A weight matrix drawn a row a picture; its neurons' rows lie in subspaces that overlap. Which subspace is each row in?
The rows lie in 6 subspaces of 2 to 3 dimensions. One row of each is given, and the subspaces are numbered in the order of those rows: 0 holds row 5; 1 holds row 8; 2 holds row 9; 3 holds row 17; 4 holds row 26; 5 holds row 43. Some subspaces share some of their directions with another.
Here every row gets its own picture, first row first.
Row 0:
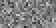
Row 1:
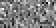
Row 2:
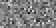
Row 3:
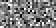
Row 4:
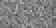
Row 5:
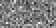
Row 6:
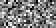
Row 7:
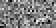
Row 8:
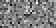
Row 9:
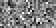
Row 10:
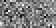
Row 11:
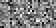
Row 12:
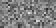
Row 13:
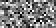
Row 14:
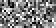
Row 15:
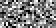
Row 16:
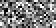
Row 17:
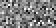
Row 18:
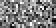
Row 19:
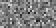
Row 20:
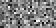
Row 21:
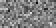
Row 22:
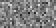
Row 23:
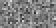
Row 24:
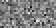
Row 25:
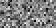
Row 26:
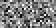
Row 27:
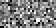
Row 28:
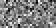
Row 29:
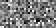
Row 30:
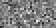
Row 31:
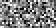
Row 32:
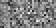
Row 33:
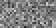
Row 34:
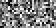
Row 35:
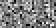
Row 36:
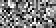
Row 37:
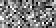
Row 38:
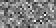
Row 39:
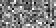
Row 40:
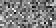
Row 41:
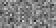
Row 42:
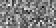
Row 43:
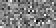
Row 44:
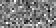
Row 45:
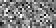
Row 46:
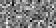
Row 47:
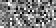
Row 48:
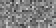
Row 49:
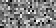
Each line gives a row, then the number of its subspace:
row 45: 4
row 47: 3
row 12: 1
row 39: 0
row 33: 2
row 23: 4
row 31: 1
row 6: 1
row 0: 2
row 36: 2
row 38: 4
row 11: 3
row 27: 0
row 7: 5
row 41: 4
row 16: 4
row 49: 5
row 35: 0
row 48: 3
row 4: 3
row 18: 3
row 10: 4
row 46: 3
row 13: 4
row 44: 0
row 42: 3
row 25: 1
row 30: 1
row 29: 0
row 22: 5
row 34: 0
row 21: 1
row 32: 3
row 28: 1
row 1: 5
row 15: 1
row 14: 2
